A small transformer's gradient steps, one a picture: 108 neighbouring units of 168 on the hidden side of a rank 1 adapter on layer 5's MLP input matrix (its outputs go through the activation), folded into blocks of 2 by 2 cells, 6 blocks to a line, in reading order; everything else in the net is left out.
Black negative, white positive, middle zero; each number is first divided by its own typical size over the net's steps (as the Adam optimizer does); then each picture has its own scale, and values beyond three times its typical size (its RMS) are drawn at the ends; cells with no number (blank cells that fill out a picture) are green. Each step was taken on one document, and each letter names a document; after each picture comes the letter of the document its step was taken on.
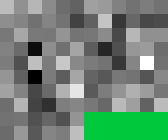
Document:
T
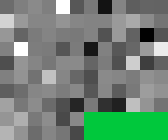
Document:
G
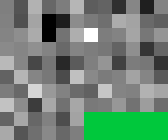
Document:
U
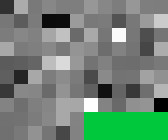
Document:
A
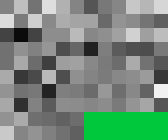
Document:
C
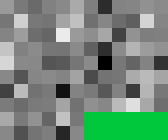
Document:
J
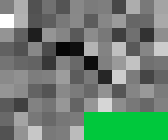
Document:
C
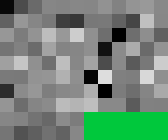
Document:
A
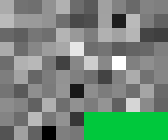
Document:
T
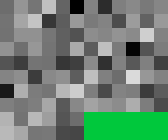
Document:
J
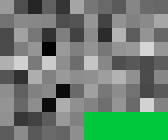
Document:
U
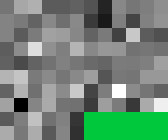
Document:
T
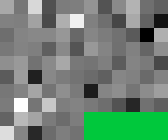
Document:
T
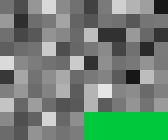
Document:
U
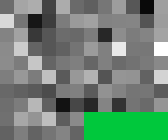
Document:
C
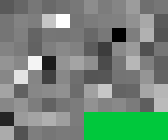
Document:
A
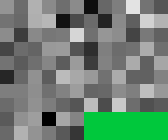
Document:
U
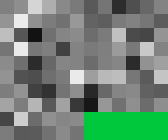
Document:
C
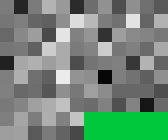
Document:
U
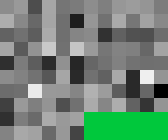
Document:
U
